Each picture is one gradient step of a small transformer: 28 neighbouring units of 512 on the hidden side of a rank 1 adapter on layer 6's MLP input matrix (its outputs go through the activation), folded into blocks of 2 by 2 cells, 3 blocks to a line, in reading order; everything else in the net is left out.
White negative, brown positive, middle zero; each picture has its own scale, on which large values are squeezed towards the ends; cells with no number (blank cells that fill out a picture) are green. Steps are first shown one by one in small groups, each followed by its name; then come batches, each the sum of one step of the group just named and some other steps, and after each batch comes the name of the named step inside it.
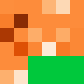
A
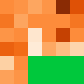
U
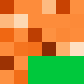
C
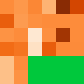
U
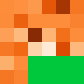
U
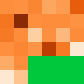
A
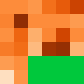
U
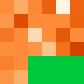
A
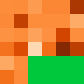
U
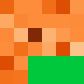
C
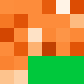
A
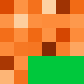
C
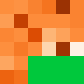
A
